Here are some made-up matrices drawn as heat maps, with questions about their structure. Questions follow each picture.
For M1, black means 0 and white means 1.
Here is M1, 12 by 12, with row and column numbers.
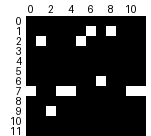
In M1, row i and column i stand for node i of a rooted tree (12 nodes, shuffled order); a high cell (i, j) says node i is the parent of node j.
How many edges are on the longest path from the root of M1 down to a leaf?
5
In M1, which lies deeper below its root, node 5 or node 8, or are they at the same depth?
node 8
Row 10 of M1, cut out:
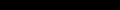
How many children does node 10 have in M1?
0
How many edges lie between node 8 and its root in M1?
3
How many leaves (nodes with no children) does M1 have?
7
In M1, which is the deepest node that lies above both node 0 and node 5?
2
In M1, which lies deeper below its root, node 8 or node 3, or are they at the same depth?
node 3
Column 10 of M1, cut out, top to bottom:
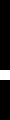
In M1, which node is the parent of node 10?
7
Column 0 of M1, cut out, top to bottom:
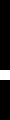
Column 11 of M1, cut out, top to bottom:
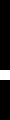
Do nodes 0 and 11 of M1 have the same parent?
yes
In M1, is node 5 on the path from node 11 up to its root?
no
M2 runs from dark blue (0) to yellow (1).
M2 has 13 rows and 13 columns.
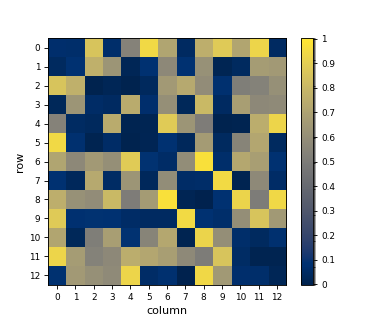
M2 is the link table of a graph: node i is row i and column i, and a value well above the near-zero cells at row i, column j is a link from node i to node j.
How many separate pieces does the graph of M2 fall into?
1
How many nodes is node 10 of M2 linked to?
7
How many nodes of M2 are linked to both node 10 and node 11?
7
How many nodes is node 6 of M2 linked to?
9
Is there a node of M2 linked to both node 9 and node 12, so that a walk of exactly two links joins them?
no
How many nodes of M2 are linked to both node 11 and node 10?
7
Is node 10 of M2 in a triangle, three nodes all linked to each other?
yes
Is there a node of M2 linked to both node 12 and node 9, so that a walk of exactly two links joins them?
no
